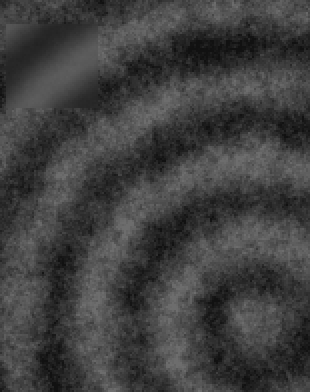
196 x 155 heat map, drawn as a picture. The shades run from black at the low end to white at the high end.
Neither half mirrors the other. Concentric rings centre on the bottom right. No single row or column stands out from its neighbours. An odd patch, calmer than its surroundings, sits in the top left. The texture varies smoothly and slowly.
